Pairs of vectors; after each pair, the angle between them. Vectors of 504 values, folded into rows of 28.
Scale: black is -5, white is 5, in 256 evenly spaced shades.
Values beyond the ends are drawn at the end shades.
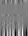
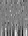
nearly opposite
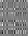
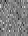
orthogonal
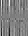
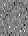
orthogonal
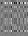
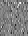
partly opposed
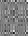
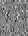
partly opposed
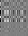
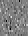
orthogonal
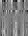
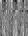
nearly parallel
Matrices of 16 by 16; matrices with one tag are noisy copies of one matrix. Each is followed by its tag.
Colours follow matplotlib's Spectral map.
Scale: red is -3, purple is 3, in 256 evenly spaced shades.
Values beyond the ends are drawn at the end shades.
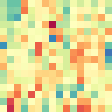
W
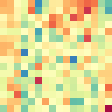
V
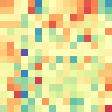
V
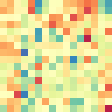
V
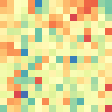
V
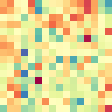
V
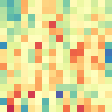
W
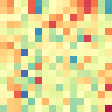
V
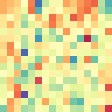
V
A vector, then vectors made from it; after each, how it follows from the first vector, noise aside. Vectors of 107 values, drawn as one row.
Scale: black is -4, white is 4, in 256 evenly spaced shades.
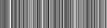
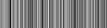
negated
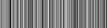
negated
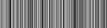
negated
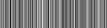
sign-scrambled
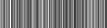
sign-scrambled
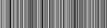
negated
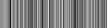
negated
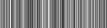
sign-scrambled
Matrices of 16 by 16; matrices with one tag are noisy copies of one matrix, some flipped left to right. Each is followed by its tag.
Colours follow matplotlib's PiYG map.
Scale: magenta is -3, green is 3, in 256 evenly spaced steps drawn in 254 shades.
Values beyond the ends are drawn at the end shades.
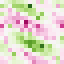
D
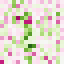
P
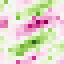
D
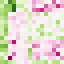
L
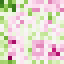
L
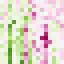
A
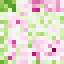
L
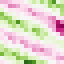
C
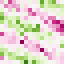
C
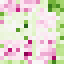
L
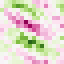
D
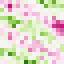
C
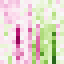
A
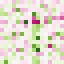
P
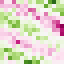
C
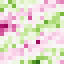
C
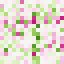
P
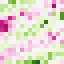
C
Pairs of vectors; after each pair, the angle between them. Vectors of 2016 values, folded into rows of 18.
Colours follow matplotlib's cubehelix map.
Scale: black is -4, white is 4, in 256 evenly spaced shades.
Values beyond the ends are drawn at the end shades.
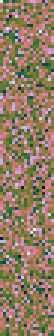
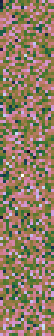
partly opposed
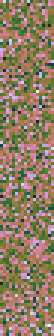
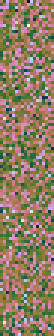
partly opposed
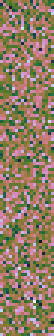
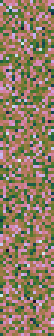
nearly opposite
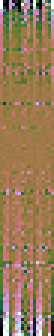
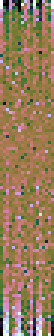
nearly parallel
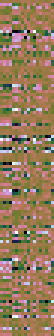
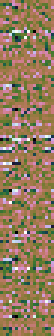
nearly opposite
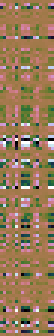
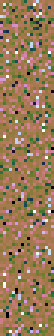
orthogonal
